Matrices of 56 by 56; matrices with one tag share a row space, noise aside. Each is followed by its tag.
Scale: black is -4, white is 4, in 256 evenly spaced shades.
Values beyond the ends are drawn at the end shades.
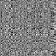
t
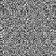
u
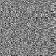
t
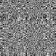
u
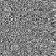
t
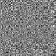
t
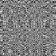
u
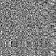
t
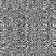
u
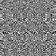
u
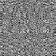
u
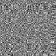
t
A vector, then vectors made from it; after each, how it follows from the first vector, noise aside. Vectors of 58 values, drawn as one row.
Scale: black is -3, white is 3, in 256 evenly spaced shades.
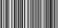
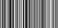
negated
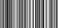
reversed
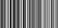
sign-scrambled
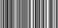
reversed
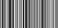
negated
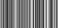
reversed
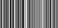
sign-scrambled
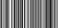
copied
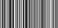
negated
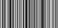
negated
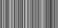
shrunk
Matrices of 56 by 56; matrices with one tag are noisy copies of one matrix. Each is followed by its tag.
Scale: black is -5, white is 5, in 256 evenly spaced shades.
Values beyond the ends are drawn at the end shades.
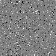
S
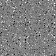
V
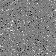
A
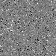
A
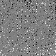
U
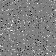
A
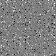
V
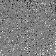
U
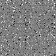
V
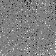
U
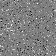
A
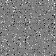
V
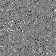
A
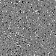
S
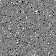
S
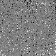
U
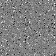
V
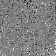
U
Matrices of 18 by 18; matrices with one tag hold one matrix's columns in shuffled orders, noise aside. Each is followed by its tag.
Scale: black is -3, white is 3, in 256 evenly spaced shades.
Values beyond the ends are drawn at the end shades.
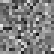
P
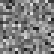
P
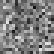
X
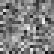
X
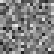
P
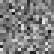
X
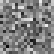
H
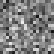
X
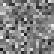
P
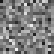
P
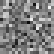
H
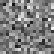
H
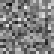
H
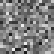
P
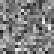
X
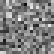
H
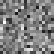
X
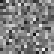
P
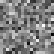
P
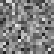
P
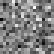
H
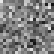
H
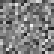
P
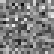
H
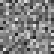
P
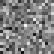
P
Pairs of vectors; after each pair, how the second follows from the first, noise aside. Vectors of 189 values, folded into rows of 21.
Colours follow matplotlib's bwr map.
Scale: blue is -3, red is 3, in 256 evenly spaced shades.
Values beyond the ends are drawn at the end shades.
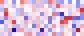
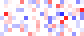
partly zeroed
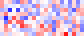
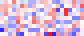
shuffled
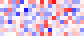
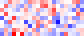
shuffled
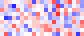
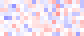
shrunk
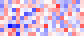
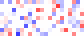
partly zeroed
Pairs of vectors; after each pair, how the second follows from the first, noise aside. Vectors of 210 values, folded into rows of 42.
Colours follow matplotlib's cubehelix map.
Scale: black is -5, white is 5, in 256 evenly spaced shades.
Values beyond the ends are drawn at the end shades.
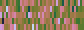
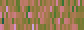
shrunk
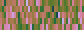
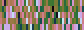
scaled up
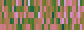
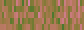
shrunk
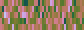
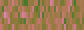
shrunk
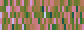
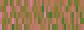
shrunk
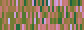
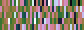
scaled up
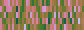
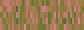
shrunk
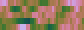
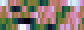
scaled up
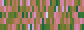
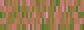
shrunk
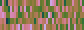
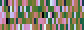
scaled up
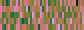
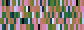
scaled up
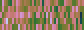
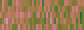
shrunk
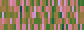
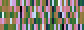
scaled up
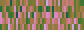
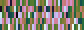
scaled up
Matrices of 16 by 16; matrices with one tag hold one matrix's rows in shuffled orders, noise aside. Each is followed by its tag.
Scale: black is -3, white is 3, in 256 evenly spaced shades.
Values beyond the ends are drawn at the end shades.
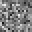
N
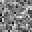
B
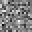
N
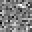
B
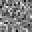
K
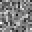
K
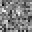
N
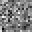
N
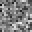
B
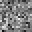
N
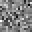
K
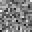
K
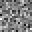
K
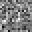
N
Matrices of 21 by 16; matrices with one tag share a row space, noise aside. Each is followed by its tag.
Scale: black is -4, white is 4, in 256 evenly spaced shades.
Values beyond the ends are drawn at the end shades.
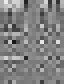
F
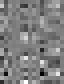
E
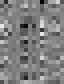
E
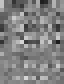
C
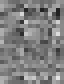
C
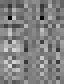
F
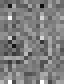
F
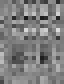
C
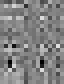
F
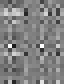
F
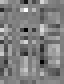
E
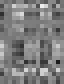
C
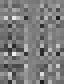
F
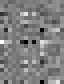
E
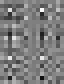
F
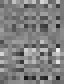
C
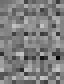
C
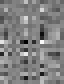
E
